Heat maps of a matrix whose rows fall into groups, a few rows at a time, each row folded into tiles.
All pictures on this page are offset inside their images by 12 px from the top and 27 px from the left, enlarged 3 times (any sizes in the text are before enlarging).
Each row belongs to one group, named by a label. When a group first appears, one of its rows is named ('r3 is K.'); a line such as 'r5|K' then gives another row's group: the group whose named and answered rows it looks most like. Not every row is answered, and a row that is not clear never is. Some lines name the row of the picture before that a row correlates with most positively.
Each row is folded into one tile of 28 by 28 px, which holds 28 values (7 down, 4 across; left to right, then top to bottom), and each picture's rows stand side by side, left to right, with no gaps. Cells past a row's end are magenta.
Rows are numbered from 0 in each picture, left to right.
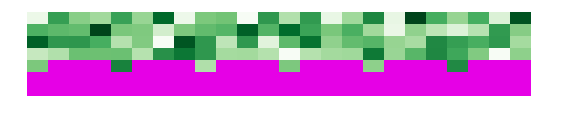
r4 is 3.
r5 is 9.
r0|9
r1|3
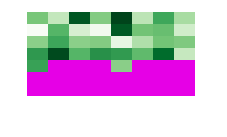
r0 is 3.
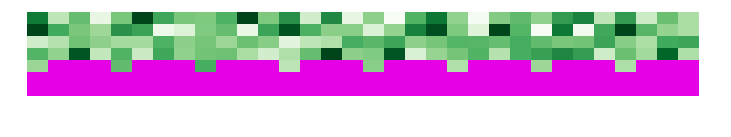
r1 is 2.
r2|2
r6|2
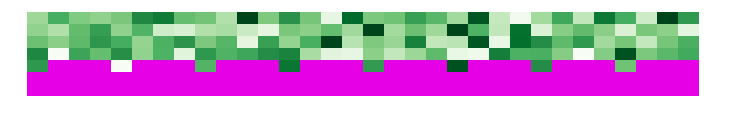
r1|2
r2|3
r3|9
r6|9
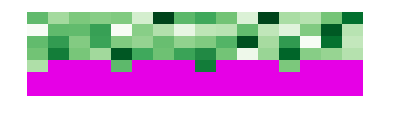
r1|3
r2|9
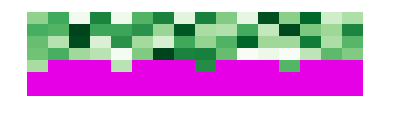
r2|9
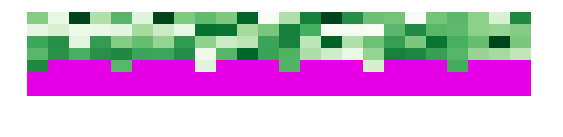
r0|3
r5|9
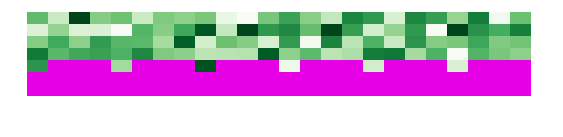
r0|3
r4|3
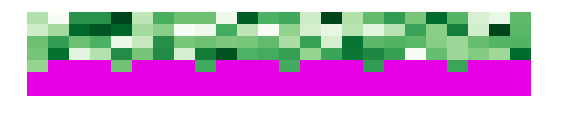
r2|3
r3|3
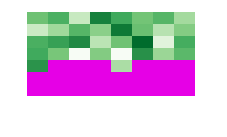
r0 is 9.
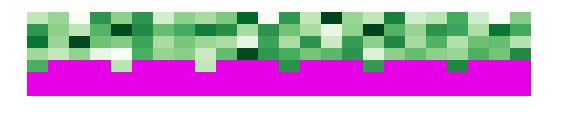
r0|9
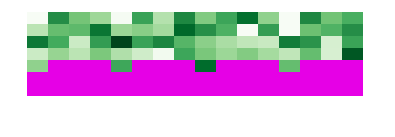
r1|9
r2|2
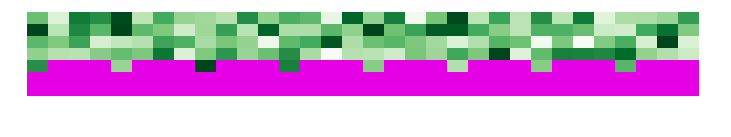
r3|9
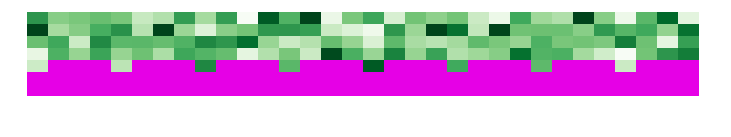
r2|9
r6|2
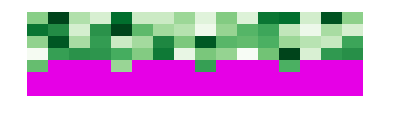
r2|9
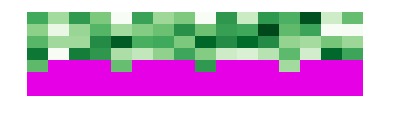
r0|3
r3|2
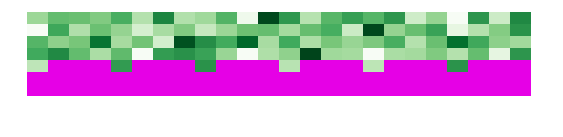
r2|9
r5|9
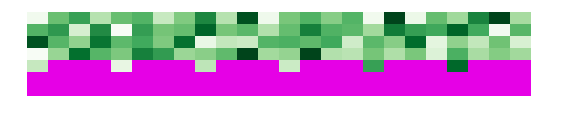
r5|2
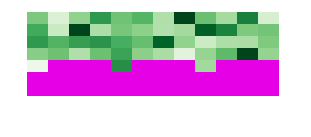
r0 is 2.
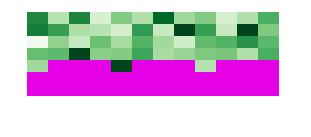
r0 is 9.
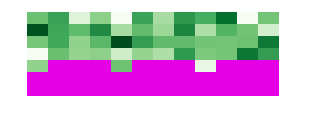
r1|9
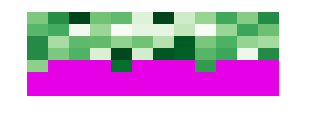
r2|9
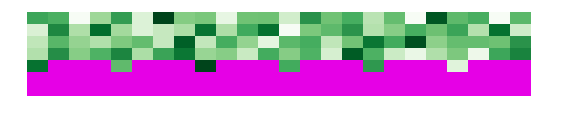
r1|3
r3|9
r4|9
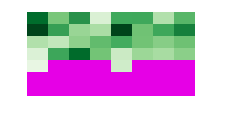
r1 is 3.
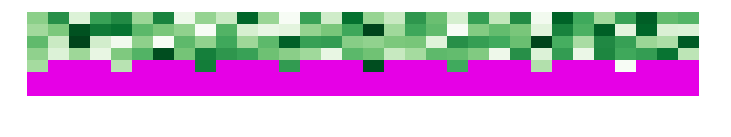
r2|3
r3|9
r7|2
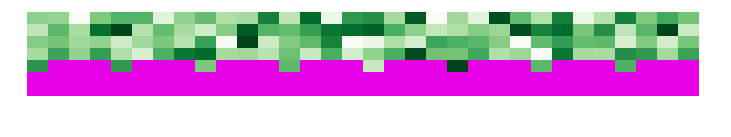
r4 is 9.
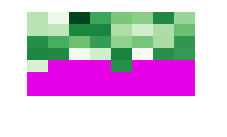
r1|3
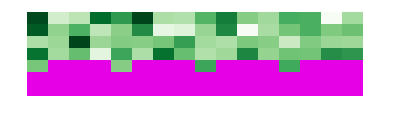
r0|9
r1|2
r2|2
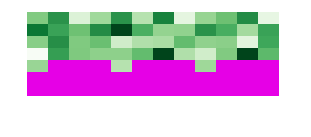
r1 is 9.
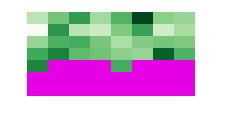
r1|2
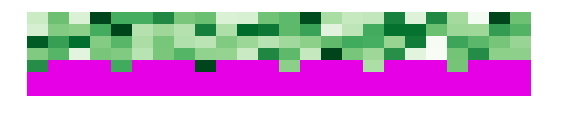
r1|2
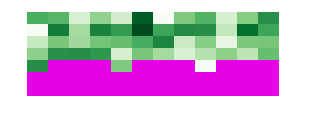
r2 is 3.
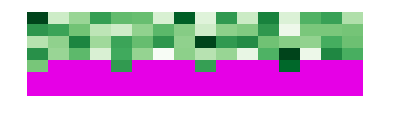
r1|9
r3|3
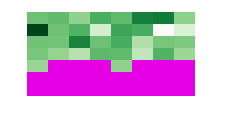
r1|2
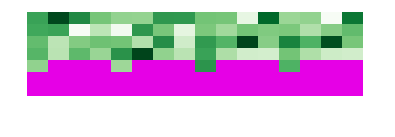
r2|9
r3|9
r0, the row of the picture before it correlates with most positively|1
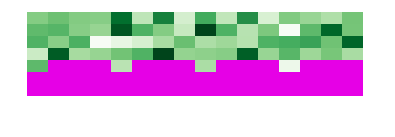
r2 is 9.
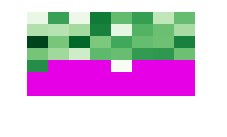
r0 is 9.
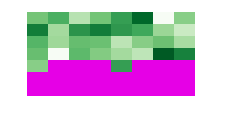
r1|2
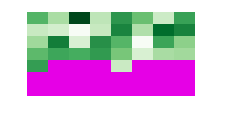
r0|3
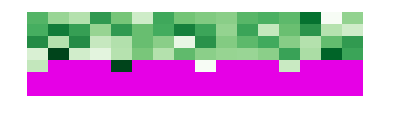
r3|2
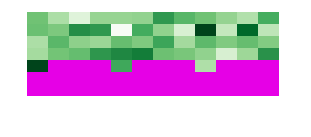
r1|3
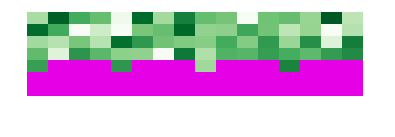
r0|2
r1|9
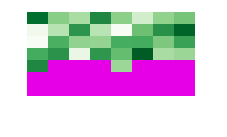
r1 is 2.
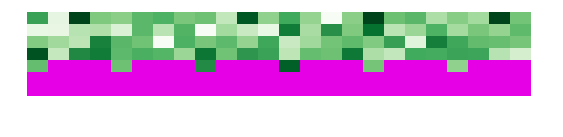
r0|3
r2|3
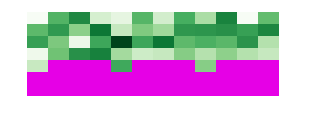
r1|9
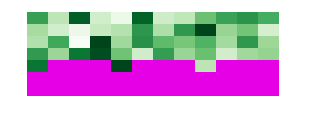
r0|3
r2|2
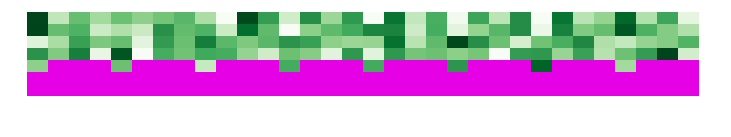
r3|9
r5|9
